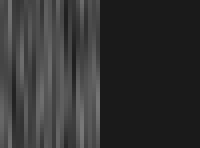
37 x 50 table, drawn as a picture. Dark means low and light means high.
The table splits into one row of 2 panels. Panel 1,1: low, streaked downward. Panel 1,2: very low, flat.
